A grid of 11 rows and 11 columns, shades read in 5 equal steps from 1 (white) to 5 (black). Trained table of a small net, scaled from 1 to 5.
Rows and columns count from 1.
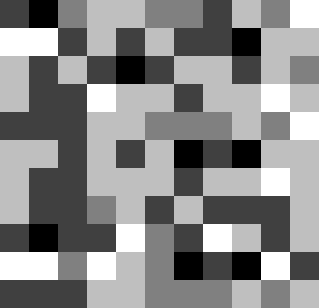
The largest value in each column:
4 5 4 4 5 4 5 4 5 4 4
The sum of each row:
32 31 34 26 31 34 27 35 34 30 32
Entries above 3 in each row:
3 5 5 3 3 5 3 6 6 4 3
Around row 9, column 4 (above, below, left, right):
3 1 4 1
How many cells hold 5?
8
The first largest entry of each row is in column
2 9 5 2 1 7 2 2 2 7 1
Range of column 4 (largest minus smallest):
3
